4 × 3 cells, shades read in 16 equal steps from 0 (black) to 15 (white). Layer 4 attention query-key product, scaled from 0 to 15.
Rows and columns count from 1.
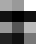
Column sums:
22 15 34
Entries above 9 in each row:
2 0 1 0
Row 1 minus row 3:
1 4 4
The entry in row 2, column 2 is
0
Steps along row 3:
down up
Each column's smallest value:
1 0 1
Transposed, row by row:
10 1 9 2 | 9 0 5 1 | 15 1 11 7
